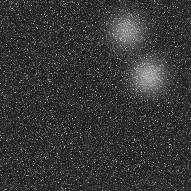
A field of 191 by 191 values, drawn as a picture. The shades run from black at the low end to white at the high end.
Average level on the scale: 20%. Mirror symmetry: none. Bumps: two. Histogram: skewed, a long tail of high values.
